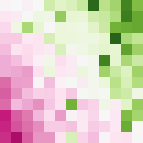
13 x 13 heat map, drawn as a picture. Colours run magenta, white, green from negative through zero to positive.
The values follow a bell shape. There are no regular stripes. The field climbs toward the top right. The ninth with the lowest average is the bottom left. Neither half mirrors the other.
